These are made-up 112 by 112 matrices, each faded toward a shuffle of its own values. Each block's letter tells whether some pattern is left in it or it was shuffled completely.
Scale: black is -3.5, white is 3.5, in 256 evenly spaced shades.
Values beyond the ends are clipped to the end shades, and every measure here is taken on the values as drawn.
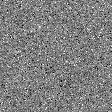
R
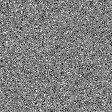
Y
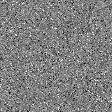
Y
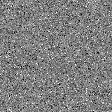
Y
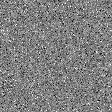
R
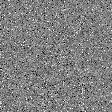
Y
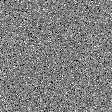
R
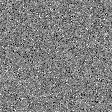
R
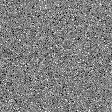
R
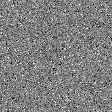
R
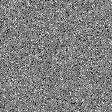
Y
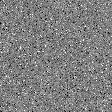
R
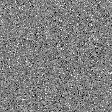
Y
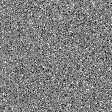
R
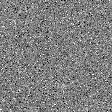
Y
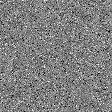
R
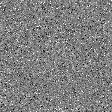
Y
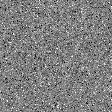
Y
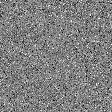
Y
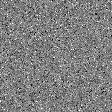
R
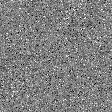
R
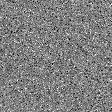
R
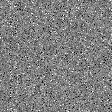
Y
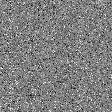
Y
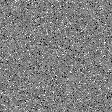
R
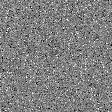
R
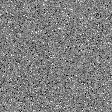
R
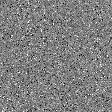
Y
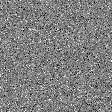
R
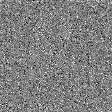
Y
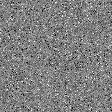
Y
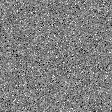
R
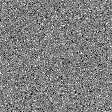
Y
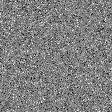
R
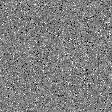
Y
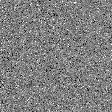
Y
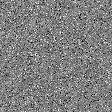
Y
